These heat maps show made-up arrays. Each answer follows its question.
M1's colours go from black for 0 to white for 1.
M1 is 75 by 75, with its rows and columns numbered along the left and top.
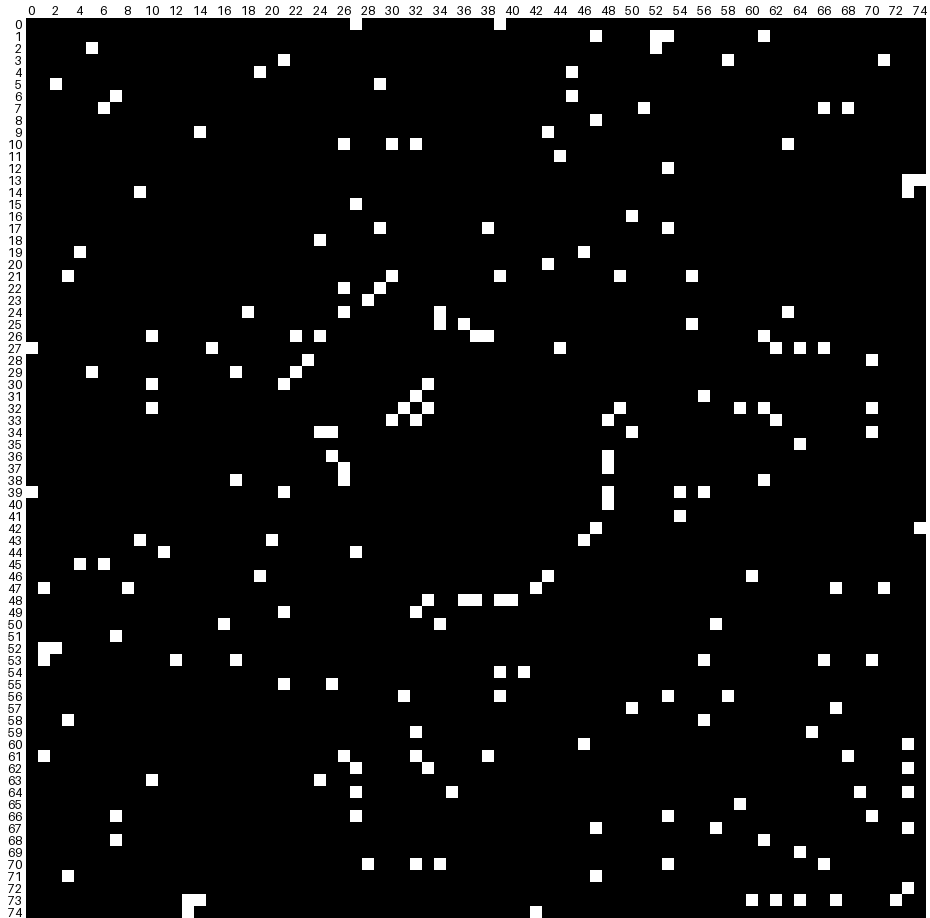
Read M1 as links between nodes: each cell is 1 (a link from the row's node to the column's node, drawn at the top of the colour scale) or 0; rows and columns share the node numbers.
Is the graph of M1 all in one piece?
yes
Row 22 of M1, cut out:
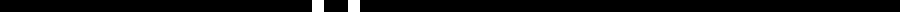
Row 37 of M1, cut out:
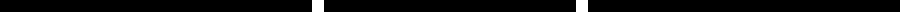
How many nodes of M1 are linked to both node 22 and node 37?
1
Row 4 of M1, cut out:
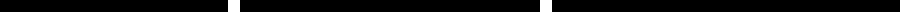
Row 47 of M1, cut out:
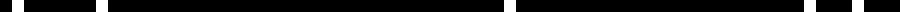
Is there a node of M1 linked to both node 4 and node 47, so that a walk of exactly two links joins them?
no
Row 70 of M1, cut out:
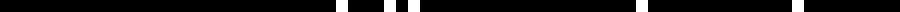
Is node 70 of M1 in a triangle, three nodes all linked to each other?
yes
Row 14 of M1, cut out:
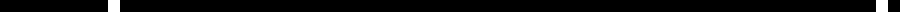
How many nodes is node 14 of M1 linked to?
2
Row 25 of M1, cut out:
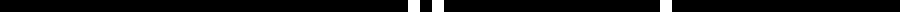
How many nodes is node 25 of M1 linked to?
3
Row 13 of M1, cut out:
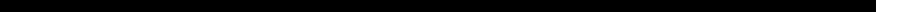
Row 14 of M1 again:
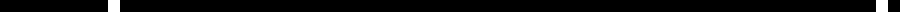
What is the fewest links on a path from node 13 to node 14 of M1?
2
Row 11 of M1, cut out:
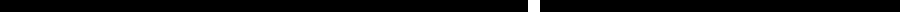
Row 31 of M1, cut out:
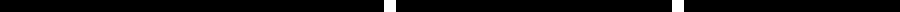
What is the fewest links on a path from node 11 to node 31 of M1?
6
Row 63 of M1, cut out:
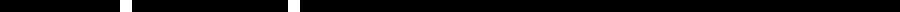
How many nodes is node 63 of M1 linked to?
2
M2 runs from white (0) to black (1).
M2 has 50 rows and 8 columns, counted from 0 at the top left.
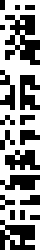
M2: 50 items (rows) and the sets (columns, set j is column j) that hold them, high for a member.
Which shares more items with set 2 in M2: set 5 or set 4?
set 4
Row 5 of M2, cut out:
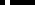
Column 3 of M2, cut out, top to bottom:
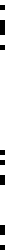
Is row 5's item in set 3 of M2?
yes
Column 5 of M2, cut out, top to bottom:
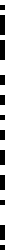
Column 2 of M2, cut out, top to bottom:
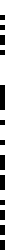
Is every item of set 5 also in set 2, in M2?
no
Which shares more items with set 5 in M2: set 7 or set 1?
set 1
